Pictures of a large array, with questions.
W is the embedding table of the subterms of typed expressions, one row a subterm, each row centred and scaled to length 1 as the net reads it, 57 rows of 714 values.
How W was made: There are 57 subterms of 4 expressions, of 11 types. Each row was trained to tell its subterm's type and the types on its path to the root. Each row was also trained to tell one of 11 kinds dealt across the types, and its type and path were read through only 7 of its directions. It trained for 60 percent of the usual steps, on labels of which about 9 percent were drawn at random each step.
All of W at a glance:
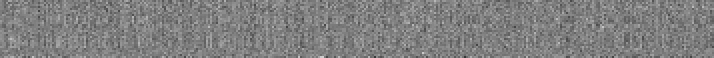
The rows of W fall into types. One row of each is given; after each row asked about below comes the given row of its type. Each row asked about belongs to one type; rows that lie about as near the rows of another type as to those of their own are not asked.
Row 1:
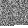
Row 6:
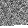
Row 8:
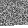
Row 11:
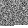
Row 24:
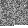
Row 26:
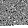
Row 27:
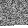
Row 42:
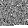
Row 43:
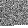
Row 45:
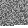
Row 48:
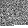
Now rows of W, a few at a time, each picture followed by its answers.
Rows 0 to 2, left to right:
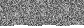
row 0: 6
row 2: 27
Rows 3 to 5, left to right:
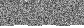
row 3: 24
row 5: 26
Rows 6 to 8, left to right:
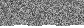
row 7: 42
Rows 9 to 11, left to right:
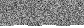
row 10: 48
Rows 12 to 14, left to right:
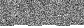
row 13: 24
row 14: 45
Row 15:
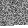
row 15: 8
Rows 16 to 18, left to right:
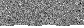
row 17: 42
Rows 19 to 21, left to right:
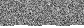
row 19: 26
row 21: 1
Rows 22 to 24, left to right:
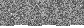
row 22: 11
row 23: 1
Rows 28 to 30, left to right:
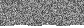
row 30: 8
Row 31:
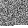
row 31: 11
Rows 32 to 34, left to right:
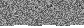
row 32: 24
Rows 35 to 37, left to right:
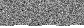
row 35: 11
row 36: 43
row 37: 26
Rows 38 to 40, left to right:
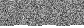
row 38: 42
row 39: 1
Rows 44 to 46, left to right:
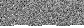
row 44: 48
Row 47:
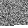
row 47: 1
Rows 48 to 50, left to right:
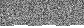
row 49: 27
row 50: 24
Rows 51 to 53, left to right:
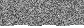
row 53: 27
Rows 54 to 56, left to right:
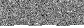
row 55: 8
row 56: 43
